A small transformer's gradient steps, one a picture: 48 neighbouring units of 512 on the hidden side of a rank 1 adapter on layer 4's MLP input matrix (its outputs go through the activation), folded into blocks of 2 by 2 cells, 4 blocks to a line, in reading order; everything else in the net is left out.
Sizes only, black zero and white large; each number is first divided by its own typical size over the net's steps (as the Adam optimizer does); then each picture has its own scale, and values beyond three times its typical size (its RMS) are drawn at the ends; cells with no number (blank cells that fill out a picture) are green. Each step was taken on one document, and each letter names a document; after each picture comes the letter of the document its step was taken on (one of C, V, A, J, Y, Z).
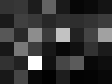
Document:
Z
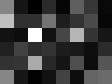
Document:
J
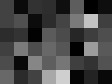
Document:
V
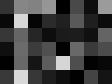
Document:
V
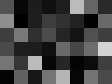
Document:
V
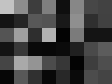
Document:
V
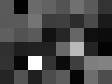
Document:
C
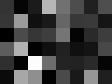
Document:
Z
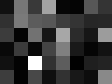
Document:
Z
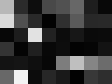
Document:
J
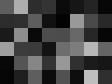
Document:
C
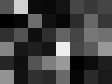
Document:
C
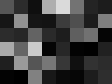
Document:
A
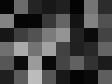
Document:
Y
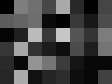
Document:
Z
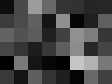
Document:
A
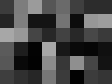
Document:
Y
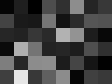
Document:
Z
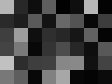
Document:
V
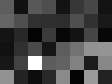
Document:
C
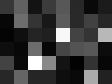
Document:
C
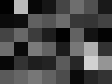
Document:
A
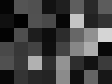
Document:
C
